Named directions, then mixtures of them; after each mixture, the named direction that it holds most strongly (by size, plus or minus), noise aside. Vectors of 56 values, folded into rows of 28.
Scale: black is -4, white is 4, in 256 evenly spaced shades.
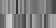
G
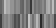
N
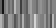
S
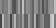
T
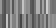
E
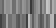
N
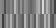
T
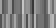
T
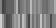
G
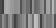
N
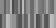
T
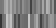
N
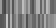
E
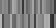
T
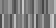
T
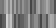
G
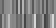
T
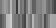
G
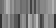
N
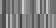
E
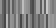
E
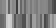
G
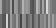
E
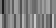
S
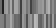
S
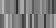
G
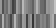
T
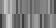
G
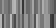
T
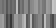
G
